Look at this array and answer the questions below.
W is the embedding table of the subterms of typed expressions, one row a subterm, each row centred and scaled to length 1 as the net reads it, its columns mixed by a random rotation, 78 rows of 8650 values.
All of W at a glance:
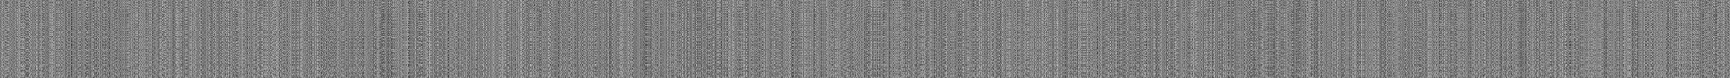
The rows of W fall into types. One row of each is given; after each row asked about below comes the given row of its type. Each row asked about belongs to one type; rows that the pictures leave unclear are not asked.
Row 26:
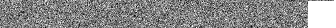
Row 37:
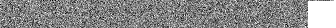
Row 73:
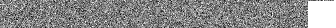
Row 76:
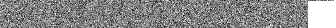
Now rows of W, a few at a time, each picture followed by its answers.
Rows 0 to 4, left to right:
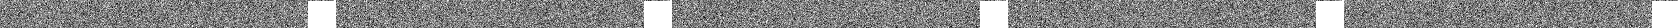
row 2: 73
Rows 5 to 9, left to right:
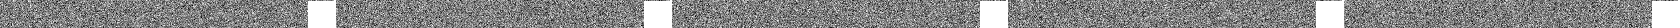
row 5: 37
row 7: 26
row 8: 73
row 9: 37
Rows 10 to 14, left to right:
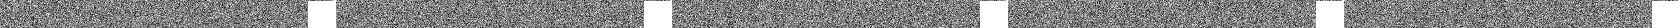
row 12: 76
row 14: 76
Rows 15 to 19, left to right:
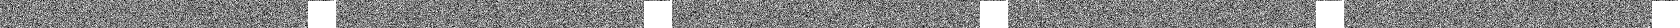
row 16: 76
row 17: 26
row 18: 37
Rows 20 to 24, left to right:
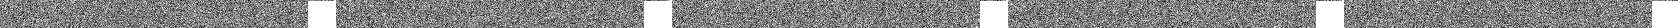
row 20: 26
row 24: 26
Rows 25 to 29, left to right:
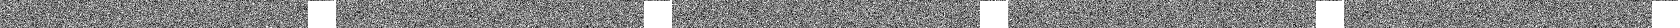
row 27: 73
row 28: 37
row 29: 26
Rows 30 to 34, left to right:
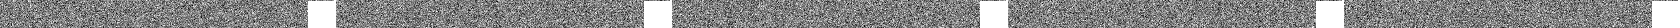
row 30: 37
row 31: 76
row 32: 76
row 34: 26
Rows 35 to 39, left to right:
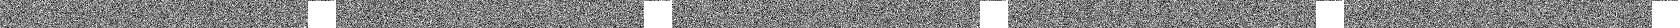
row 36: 73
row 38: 76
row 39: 73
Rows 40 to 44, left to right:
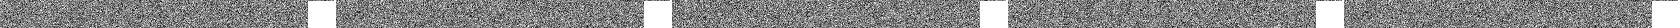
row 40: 76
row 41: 26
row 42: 73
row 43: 76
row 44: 26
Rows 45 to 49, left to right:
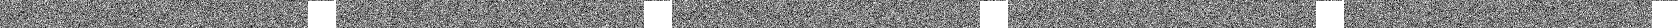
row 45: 26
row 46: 76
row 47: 73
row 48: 73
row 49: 37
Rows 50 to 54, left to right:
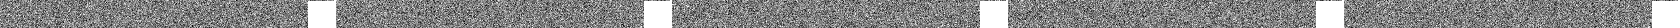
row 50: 76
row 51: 37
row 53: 73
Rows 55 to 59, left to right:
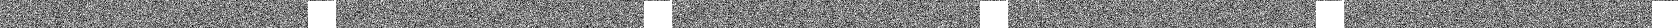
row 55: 76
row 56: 26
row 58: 37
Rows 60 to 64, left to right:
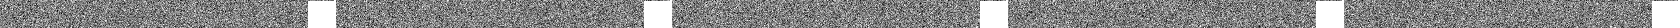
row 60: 26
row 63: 26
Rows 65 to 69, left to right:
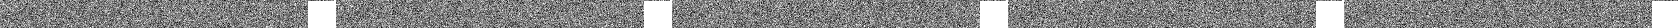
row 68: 26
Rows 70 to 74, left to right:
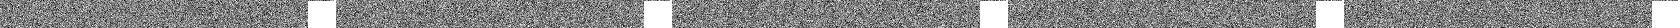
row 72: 76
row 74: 26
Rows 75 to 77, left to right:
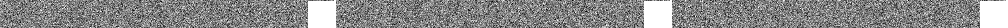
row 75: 76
